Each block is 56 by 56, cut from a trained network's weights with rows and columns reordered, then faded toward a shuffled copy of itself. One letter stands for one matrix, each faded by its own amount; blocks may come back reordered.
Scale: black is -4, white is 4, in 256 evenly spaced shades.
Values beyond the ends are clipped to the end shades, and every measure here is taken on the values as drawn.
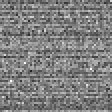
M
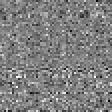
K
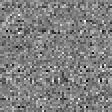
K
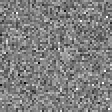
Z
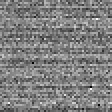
M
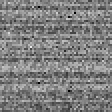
M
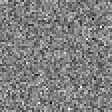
Z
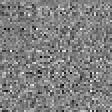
K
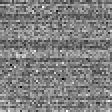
M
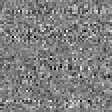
K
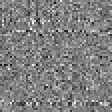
K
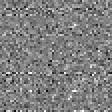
K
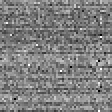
M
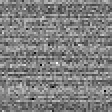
M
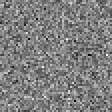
Z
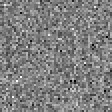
Z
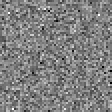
Z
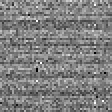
M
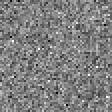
Z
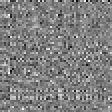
K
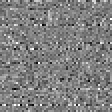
K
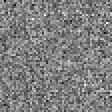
Z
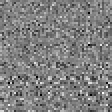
K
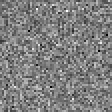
Z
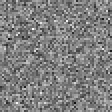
Z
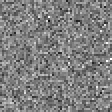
Z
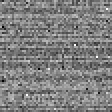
M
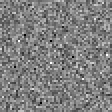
Z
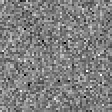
Z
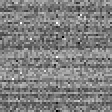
M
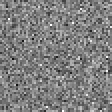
Z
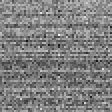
M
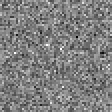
Z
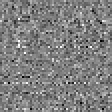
K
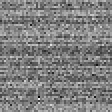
M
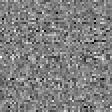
K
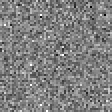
Z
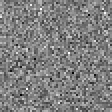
Z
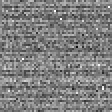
M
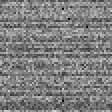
M
